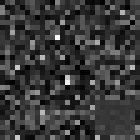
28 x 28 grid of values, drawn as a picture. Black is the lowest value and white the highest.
Calmest part: bottom right. Odd patch: calmer, in the bottom right. Grain: fine. Stripes: none. Mirror symmetry: none. Average level on the scale: 20%. Histogram: skewed, a long tail of high values.
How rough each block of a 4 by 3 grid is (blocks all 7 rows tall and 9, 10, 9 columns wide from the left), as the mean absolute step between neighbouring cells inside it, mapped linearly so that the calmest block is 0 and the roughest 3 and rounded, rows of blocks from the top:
223 / 333 / 332 / 230
